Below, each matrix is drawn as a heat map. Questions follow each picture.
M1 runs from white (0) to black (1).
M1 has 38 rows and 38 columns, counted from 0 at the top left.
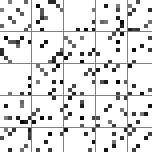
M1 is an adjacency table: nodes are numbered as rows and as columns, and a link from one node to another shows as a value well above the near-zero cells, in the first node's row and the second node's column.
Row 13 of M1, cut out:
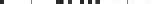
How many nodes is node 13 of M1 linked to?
7
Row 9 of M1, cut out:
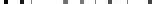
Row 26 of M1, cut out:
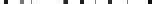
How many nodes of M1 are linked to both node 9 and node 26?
6
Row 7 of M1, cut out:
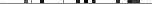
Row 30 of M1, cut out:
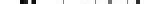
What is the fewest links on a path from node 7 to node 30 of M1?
2
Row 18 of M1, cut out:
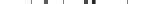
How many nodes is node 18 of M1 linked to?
3
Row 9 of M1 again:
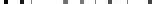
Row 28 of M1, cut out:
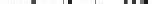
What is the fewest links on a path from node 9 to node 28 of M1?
3
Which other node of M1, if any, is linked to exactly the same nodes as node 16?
node 1
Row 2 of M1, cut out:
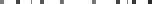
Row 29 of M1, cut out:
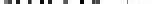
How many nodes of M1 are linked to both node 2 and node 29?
3
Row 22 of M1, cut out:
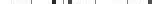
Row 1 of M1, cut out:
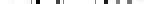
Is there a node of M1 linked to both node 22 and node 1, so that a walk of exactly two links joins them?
no
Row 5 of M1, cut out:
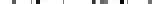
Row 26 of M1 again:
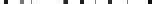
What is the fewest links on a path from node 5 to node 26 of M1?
1
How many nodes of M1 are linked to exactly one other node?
1
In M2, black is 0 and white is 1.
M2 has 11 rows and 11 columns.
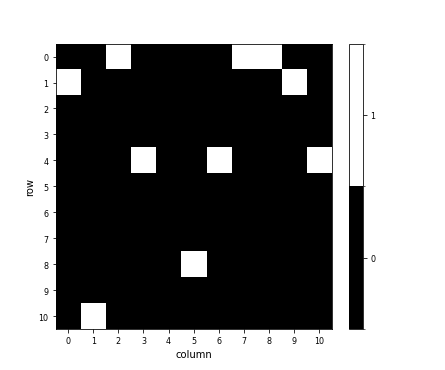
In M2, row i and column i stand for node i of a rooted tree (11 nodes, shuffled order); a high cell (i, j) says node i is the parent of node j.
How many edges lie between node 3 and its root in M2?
1
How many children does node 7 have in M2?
0
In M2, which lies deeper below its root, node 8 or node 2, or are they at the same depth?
the same depth
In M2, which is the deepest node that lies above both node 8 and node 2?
0
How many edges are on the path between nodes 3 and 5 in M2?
6
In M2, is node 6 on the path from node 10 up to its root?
no
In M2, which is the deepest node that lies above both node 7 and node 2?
0
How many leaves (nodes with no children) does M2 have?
6
